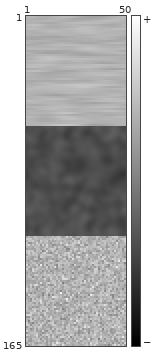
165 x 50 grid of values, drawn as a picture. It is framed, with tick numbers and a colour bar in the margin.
It is made of 3 by 1 panels. Panel 1,1: high, streaked across, faint in contrast. Panel 2,1: low, blotchy, faint in contrast. Panel 3,1: high, fine-grained.
